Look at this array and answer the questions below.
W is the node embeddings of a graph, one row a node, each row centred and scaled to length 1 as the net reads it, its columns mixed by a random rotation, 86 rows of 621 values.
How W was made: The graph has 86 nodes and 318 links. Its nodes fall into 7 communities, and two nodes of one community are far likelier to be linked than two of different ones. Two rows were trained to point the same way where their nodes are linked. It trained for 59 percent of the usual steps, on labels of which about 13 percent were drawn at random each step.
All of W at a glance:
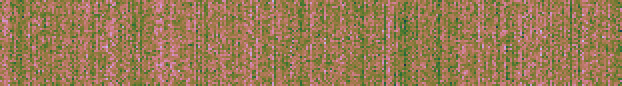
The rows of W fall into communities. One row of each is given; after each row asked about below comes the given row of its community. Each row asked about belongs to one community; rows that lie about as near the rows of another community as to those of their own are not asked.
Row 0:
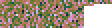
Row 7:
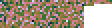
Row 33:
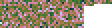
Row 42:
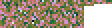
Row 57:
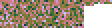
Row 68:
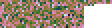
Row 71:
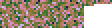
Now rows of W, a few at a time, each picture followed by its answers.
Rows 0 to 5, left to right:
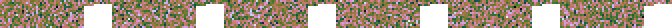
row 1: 71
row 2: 71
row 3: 7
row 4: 7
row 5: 68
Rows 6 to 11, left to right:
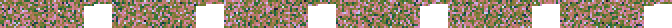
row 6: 68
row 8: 33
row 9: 68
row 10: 71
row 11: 7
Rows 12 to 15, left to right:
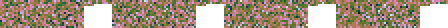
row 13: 57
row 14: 33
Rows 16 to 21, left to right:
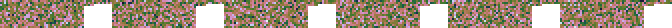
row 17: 7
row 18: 42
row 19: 57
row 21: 33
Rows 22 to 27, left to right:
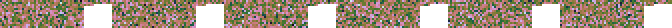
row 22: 0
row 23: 33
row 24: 0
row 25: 33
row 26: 33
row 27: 57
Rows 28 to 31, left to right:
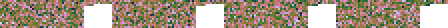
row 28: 33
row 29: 0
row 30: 7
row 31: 7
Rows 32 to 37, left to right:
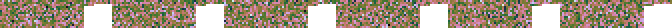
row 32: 71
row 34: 33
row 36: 0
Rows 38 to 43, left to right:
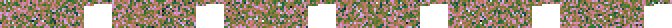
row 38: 42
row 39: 57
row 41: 71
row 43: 57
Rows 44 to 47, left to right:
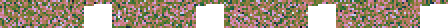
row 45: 7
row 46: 57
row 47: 57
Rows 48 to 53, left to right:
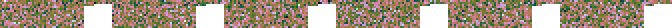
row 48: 68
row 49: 7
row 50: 57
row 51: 42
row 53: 33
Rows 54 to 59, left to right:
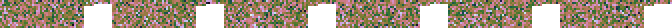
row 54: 71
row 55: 42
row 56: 71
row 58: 71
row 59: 0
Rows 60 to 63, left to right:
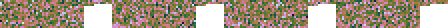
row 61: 0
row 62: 68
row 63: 42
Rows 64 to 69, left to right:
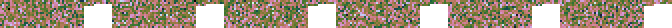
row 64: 68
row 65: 33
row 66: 42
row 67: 71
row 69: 0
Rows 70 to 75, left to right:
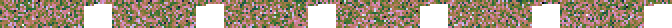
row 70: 57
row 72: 57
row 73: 71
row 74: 57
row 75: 71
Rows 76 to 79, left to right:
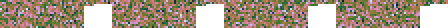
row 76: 71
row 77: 68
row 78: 0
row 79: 57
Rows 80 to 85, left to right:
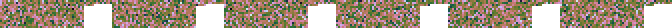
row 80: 33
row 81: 68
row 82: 33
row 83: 42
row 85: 33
